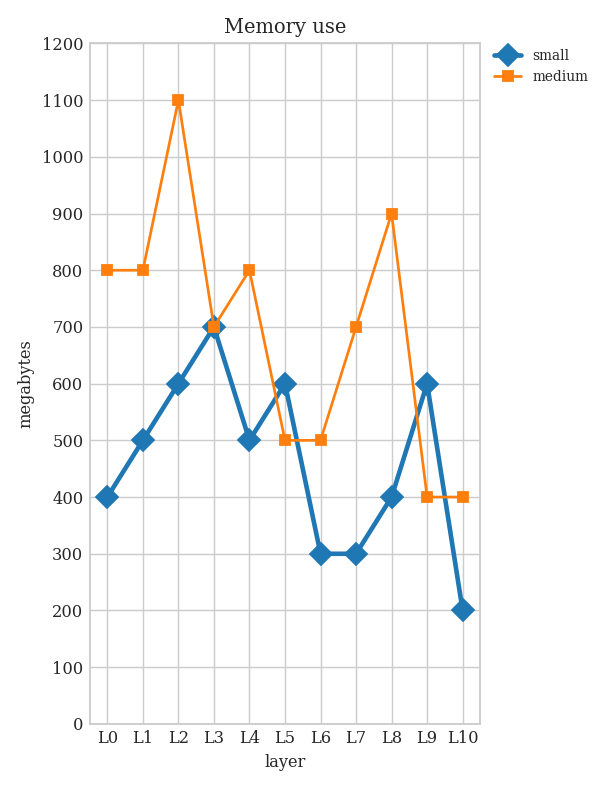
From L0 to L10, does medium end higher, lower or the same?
lower
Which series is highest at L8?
medium
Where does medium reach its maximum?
L2
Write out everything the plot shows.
Title: Memory use
x-axis: layer, ticks L0 L1 L2 L3 L4 L5 L6 L7 L8 L9 L10
y-axis: megabytes, ticks 0 100 200 300 400 500 600 700 800 900 1000 1100 1200
Legend: small, medium
Values:
small: 400 500 600 700 500 600 300 300 400 600 200
medium: 800 800 1100 700 800 500 500 700 900 400 400
